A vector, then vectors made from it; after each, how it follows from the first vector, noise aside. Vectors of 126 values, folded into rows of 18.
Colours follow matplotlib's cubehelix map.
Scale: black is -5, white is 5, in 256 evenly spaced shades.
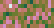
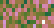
reversed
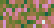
reversed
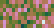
reversed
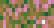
reversed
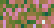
reversed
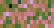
negated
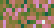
reversed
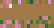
partly zeroed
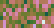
reversed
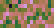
negated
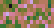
negated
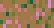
partly zeroed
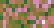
reversed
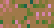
partly zeroed
